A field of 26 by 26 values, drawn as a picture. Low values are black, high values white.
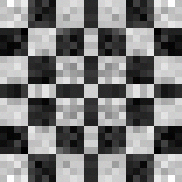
Histogram: two levels. Grain: checkered. Mirror symmetry: left to right and top to bottom. Average level on the scale: 50%. Slope: none.
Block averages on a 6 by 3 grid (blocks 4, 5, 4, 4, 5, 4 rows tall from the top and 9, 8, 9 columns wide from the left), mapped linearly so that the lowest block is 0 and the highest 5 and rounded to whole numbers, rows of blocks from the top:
3 5 3 / 1 0 1 / 2 3 2 / 2 3 2 / 1 0 1 / 3 5 3
